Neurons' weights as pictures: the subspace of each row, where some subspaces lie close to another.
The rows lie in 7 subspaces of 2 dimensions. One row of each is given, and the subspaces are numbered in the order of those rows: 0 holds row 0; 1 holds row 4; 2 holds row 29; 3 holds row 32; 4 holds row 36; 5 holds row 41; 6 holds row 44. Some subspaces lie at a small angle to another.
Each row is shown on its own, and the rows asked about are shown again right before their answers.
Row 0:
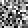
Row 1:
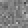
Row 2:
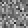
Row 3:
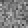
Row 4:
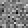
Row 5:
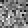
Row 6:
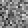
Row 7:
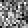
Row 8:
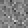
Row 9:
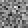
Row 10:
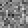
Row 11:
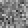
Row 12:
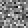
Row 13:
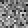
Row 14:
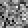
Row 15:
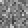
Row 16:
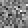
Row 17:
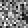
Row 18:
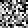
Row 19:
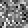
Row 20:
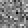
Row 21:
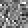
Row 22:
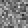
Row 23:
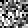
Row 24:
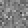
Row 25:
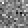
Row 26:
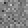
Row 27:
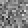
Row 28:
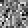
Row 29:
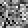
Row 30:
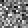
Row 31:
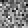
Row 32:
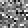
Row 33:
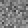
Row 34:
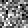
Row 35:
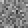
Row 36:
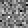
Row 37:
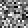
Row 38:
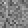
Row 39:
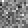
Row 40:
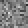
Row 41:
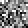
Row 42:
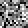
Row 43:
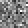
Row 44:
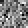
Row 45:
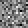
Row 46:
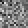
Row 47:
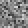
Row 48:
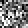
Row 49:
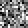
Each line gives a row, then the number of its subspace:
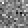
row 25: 3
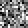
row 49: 3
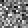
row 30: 0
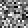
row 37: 0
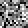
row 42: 2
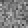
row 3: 1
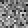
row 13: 5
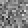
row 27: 5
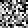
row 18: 4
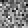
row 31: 1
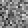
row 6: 5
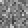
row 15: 6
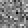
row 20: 3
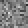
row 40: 4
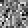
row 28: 6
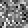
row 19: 2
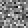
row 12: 0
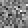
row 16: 0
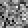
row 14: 2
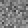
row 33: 0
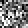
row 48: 3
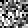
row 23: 3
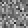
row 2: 5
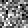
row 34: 5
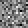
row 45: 4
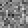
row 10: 3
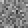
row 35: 0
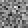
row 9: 0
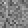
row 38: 2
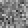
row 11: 2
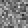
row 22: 4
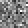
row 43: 4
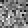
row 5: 5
